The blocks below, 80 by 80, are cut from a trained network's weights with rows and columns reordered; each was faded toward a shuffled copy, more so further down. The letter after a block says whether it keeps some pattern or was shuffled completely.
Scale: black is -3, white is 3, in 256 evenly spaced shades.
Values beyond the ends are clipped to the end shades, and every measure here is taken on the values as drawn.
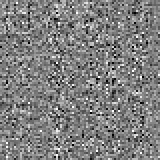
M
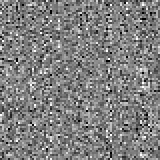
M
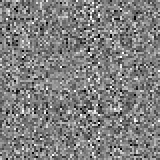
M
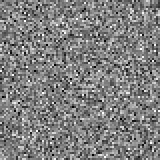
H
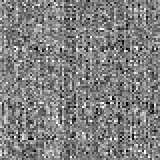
M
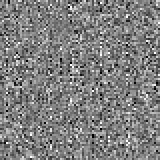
M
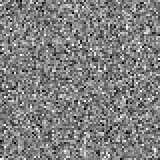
H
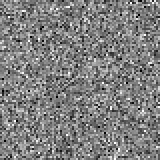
H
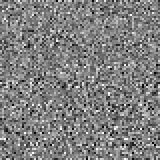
M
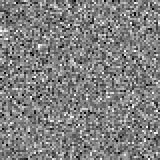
H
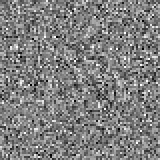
M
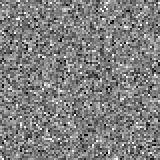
H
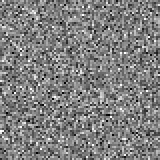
H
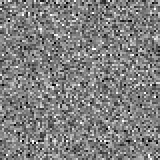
M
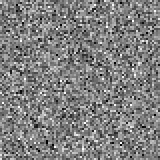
H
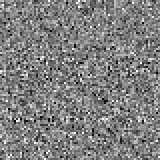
M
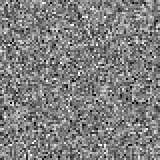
M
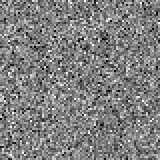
H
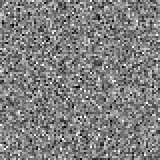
H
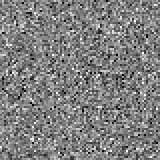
M
